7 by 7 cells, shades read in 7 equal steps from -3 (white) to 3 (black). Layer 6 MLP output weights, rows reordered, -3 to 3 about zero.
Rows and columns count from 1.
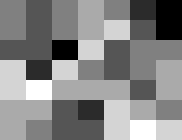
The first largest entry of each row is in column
7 7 3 2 6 4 3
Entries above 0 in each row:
3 3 4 2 1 2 2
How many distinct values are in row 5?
4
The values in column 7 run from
-2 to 3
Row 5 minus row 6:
-1 -2 -2 -3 1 2 -1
